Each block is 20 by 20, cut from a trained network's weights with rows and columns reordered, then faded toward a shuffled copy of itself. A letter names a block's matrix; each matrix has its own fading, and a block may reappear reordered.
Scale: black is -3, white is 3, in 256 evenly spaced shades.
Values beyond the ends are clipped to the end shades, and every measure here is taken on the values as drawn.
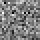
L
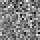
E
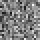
E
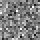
E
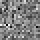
L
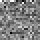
L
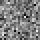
E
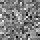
E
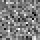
E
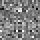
L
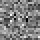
L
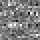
L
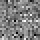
L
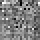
L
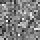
E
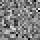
E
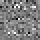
L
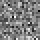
E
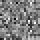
L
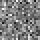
E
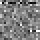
L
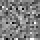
L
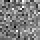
E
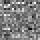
L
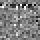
L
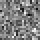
E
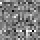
L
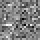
L
